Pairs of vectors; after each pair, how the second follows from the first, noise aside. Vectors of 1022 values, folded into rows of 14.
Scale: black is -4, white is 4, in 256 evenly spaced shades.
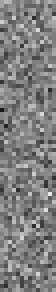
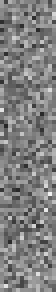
sign-scrambled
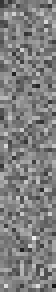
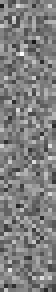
reversed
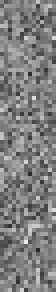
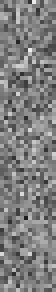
reversed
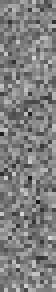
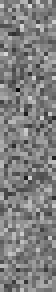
reversed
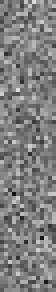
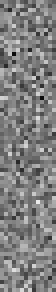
reversed
